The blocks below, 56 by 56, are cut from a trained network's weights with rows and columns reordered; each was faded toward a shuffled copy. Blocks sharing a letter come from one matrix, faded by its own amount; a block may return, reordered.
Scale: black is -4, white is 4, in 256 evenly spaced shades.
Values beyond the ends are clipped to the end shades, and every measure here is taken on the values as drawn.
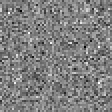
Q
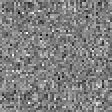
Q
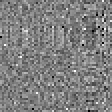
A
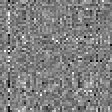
A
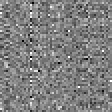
A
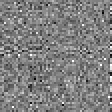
A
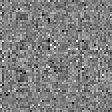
A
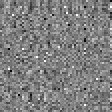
A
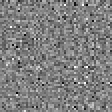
A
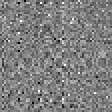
A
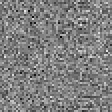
Q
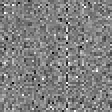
A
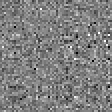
A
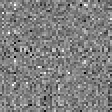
A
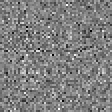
Q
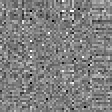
A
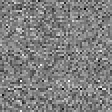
Q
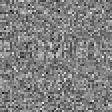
Q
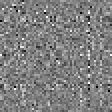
A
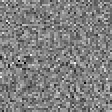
Q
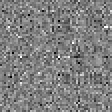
A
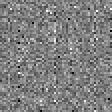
A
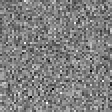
Q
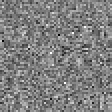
Q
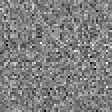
Q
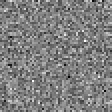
Q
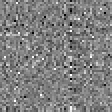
A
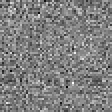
Q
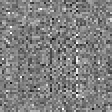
A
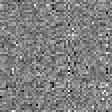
A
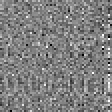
A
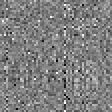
A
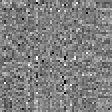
A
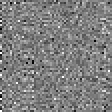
A
